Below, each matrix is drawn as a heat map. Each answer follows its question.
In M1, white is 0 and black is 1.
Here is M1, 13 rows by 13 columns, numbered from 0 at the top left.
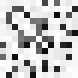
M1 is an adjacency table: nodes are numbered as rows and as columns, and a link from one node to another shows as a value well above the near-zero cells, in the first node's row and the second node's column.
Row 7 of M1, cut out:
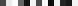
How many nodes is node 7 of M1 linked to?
7
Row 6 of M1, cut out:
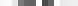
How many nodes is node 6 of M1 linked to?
5
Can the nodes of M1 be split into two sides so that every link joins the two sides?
no
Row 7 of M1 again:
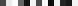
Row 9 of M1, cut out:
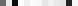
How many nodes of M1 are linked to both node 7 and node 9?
2
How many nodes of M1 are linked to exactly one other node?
0
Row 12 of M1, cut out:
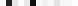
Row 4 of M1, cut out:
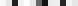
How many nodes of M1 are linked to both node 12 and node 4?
0
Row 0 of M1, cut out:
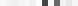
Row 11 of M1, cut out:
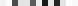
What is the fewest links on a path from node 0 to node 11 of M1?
2
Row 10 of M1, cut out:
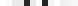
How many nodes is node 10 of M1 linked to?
2
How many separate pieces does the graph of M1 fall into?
1
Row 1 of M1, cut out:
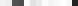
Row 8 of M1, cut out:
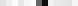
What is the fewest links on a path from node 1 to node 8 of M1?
3
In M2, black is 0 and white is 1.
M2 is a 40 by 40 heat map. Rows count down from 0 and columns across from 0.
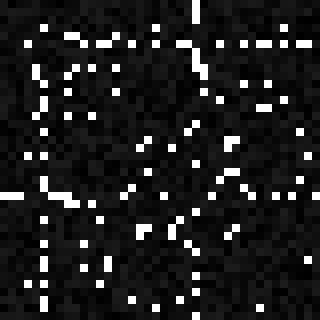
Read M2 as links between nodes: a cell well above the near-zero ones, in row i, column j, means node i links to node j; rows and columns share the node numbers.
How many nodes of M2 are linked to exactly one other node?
12
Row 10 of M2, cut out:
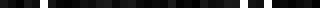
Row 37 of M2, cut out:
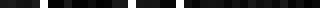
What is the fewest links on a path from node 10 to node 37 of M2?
2
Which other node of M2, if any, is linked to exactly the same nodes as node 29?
node 18
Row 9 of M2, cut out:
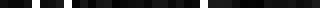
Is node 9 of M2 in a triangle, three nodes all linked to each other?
yes
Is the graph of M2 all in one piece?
no
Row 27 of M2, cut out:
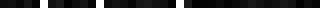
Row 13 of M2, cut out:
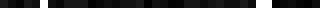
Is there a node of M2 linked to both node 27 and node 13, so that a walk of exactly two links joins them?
yes
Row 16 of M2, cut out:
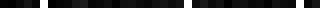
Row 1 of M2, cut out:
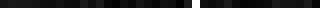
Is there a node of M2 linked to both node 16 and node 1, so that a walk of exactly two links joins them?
no
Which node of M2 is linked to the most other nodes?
node 5
